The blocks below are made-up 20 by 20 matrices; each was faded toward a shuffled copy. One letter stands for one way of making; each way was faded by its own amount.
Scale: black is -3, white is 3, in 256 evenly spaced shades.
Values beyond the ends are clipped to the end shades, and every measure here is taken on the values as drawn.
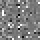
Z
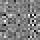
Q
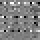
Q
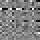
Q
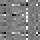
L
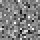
Z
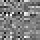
Q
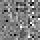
Z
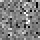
Z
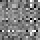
Q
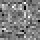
Z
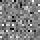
Z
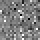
Z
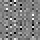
L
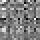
Q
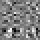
Q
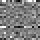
Q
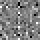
Z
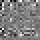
Q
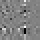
L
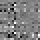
L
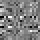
Q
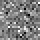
Z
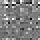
Q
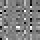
L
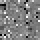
Z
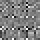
Q
